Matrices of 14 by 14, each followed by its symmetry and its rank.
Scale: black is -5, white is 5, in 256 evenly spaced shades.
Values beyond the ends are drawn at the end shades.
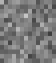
neither, full rank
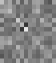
symmetric, rank three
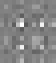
symmetric, rank two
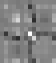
symmetric, rank two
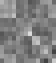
symmetric, rank three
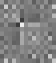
symmetric, rank three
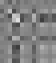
symmetric, rank two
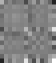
symmetric, rank two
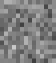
neither, full rank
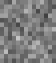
neither, full rank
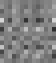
neither, rank two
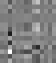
neither, rank two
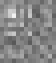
symmetric, rank three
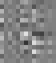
neither, rank two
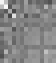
symmetric, rank three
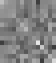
symmetric, rank three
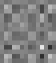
symmetric, rank two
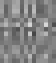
neither, rank two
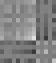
symmetric, rank two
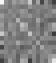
symmetric, rank three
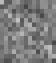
neither, full rank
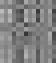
neither, rank two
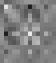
symmetric, rank two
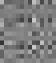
neither, rank two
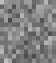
neither, full rank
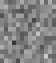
neither, full rank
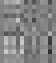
neither, rank two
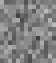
neither, full rank
